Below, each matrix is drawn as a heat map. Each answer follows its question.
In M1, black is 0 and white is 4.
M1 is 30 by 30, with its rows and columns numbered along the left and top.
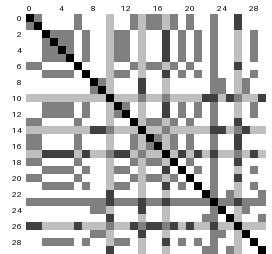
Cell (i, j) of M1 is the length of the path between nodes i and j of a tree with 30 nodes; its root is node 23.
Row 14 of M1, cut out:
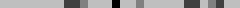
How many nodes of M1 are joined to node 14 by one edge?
5
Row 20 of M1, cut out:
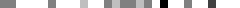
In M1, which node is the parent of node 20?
26
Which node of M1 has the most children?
17
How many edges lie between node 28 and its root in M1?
2
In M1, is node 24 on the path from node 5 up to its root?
no
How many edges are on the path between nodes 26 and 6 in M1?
1
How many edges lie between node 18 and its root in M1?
2
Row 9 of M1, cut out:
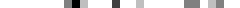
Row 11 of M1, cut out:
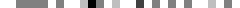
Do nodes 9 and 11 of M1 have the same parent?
no
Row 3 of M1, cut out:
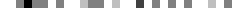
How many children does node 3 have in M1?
0
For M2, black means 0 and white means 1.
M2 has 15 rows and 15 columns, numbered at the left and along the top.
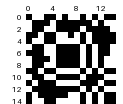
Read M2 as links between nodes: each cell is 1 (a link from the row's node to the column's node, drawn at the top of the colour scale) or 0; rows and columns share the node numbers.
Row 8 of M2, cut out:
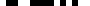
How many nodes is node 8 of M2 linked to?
7
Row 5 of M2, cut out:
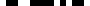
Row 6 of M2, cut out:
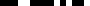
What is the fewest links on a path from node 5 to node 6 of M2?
2
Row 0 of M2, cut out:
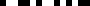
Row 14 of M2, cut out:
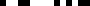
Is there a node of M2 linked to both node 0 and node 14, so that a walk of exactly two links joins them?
yes
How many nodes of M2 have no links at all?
0
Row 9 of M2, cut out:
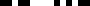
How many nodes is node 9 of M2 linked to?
7
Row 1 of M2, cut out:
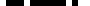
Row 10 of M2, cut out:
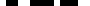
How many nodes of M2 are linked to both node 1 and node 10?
4
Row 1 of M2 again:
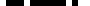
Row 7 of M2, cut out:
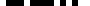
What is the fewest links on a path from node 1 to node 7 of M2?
2
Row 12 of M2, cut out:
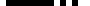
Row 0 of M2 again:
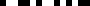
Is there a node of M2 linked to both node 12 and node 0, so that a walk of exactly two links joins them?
no
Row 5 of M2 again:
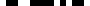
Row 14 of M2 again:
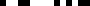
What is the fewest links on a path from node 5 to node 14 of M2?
1
